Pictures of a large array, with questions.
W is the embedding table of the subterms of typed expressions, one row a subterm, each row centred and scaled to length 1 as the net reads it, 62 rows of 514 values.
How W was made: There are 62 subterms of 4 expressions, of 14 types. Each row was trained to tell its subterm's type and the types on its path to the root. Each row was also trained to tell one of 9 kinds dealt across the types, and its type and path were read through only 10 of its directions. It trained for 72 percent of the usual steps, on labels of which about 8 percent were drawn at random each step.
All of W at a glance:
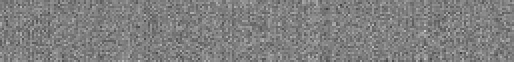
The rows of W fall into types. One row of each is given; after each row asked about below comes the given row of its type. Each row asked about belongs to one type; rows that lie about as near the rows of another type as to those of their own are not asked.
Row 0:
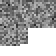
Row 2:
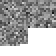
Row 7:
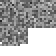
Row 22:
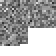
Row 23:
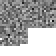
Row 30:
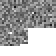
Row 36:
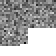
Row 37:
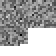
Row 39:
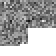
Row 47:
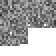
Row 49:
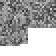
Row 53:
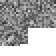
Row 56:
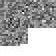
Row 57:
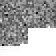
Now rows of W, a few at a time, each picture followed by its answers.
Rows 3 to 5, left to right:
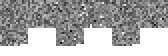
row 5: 30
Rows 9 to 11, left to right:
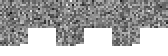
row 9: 56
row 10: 22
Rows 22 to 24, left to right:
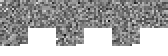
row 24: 56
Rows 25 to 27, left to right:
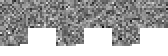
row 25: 47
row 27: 49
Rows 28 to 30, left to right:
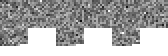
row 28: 36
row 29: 53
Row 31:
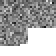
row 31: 36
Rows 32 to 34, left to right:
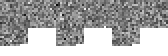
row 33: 39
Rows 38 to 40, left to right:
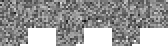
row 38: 7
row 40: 7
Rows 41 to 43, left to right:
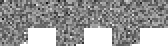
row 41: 57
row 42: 23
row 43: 36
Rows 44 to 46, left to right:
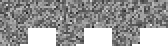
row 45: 53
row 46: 56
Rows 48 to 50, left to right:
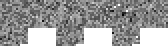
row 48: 23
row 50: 30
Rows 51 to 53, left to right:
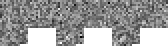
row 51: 22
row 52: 39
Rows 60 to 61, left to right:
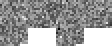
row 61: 22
